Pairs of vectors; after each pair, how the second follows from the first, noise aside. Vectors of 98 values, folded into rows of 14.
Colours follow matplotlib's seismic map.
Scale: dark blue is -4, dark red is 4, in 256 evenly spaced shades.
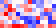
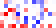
partly zeroed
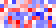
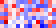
shuffled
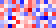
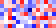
negated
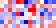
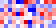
negated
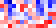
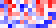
negated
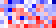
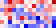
negated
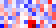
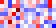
shuffled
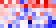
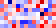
shuffled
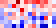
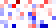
partly zeroed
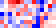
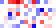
partly zeroed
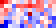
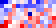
negated
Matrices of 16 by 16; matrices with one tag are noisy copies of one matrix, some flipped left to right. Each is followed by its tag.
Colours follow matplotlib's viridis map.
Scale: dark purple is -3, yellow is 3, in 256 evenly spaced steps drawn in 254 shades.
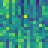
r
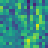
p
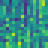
r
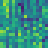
r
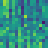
r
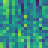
r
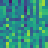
r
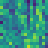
p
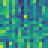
r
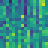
r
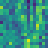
p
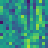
p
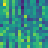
r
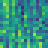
r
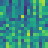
r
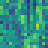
p
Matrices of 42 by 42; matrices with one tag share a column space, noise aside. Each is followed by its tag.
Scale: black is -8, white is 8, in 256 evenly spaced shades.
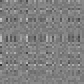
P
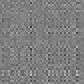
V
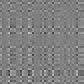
V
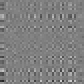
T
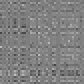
V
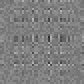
P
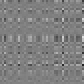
P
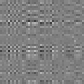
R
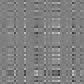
V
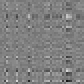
T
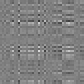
R
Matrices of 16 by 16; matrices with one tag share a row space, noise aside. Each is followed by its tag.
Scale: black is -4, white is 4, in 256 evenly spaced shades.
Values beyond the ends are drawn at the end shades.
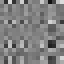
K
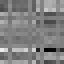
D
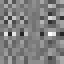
K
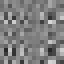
K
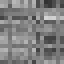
D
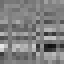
D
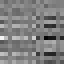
D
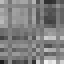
D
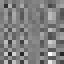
K
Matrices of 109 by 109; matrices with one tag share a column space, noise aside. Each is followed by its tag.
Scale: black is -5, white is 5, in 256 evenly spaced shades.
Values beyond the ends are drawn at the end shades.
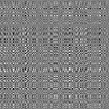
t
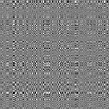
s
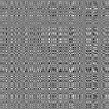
t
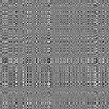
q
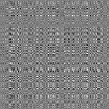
t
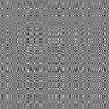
t
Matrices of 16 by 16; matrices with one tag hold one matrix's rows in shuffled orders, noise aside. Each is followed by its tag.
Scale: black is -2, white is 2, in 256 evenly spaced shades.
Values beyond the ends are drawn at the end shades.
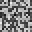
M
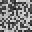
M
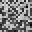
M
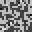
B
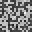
M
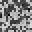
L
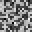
B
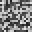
L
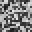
L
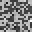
B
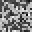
L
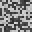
L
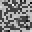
L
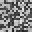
B
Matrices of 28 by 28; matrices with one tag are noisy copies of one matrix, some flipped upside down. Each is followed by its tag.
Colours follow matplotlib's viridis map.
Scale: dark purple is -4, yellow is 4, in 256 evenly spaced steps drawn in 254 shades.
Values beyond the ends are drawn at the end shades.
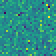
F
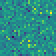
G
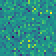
G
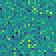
G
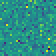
F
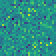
G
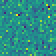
F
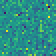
F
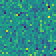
F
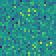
G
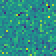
F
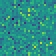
G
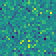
G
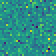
F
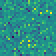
G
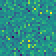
G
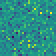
G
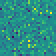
G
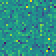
F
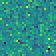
F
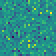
G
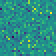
G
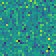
F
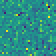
F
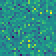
G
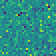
F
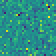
F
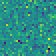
F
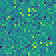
G
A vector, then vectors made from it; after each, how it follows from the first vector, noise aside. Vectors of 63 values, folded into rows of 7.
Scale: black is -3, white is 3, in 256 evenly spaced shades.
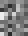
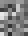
copied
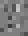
partly zeroed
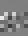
partly zeroed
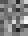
reversed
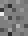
partly zeroed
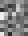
copied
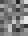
reversed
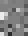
partly zeroed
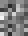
copied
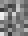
copied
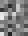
copied
